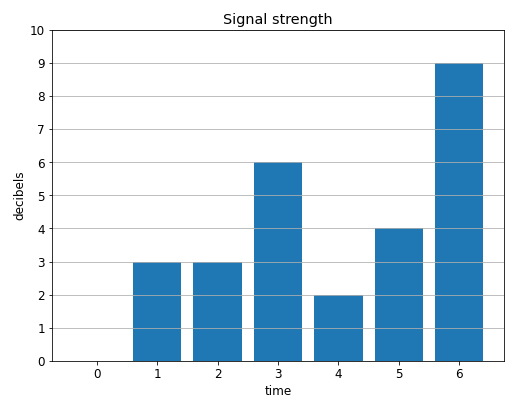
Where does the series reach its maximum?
6
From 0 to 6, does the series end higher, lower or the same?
higher
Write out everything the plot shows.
Title: Signal strength
x-axis: time, ticks 0 1 2 3 4 5 6
y-axis: decibels, ticks 0 1 2 3 4 5 6 7 8 9 10
Values:
0 3 3 6 2 4 9
